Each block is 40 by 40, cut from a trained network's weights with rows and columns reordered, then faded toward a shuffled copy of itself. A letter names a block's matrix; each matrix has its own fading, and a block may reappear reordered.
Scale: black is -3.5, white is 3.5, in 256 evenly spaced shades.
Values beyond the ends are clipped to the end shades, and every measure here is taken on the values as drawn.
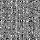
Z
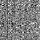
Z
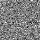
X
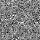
X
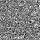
X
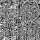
Z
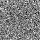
X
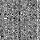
Z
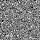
X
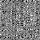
Z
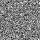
X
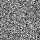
X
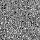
X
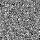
X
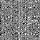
Z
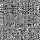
Z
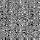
Z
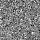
X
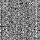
Z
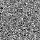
X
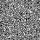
X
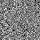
X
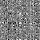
Z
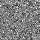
X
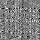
Z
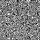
X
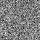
X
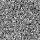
X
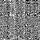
Z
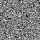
X
